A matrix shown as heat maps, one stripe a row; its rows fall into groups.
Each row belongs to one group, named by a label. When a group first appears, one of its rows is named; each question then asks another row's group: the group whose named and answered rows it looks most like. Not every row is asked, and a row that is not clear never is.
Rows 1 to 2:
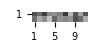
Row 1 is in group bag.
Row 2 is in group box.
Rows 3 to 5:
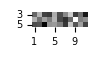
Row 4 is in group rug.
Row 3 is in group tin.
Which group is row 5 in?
bag
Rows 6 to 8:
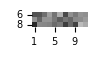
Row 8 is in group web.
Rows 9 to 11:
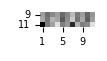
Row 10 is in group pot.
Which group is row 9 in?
pot
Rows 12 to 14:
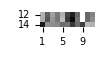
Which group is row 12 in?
rug
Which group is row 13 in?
rug
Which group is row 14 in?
web
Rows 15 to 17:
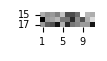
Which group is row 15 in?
rug
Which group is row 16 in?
web
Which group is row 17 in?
tin
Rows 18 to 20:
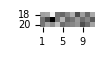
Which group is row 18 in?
pot
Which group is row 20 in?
box
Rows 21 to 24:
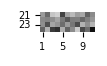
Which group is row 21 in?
pot
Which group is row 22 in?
box
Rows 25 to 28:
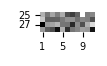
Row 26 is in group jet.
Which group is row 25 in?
rug
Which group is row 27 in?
web
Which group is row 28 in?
tin
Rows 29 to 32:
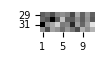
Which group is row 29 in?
bag
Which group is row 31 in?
web
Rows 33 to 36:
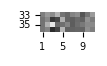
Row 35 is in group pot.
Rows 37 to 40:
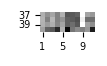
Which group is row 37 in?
rug
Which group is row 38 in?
rug
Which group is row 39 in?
rug
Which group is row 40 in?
tin
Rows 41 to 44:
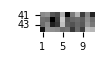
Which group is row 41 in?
tin
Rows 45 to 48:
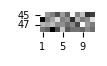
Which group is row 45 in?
jet
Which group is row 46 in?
web
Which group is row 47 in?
rug
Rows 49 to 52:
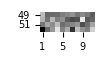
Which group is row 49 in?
jet
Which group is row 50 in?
rug
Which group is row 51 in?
box
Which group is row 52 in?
web
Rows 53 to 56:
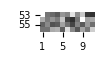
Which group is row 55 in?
bag
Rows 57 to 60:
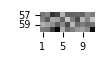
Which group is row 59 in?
jet
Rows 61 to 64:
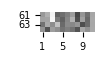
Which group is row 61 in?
pot
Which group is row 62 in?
pot
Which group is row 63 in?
box
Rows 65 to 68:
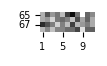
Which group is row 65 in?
rug
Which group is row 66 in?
pot
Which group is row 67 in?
web
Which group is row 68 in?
rug
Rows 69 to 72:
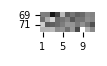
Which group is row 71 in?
jet
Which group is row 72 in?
rug
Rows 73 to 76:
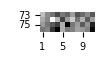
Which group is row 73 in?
jet
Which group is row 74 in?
pot
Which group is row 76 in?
tin
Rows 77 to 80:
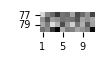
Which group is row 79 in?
pot
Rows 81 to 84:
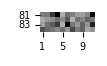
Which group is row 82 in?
jet
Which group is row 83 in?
tin
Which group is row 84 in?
web
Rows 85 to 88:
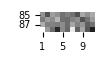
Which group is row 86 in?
box
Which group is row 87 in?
jet
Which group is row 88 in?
jet
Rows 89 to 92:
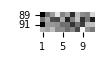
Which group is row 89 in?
web
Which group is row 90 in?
tin
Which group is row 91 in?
web
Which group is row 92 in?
rug
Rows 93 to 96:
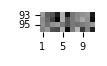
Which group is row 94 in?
tin
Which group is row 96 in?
tin
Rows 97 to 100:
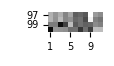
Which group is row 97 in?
rug
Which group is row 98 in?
rug
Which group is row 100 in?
web
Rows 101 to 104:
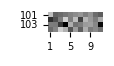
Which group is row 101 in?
jet
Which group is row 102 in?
web
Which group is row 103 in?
tin
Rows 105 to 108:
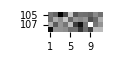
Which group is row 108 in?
web
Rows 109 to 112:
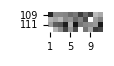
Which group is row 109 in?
web
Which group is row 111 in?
tin
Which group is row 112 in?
jet
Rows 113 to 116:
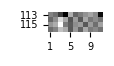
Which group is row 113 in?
tin
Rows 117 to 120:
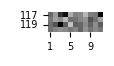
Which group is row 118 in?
box
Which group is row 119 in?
bag
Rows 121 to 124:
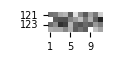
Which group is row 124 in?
rug
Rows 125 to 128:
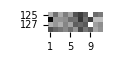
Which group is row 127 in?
rug
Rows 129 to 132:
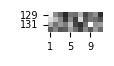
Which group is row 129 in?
jet
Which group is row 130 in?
jet
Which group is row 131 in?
rug
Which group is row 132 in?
bag
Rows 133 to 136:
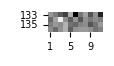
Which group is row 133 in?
tin
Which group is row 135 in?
box
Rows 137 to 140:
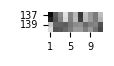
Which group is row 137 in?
web
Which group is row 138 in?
web
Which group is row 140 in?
jet
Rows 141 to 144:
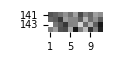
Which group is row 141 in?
web
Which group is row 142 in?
bag
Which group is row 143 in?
jet
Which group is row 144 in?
tin
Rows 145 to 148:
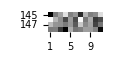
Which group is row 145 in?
web
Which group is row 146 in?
jet
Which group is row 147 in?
jet
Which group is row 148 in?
tin
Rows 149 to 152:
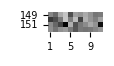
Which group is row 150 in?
web
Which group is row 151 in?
tin
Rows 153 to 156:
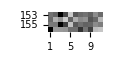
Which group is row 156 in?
web
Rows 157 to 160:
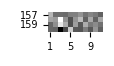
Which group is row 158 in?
pot
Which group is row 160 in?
bag
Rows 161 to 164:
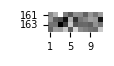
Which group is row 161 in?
pot
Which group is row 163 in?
bag
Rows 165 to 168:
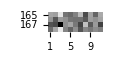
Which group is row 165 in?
pot
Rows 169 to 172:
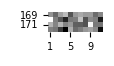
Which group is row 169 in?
pot
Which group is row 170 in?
jet
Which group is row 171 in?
rug
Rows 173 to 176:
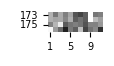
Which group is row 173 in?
rug
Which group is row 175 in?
pot
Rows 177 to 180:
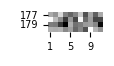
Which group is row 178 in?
jet
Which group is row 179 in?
tin
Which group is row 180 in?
rug
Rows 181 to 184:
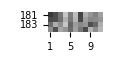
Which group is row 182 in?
web
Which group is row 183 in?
box
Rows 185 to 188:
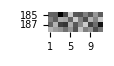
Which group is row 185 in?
bag
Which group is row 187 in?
tin
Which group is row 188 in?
jet
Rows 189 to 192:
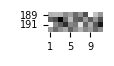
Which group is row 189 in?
rug
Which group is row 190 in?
bag
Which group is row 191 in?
jet
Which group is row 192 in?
pot
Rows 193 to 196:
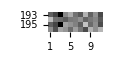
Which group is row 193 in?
bag
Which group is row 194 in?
jet
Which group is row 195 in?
bag
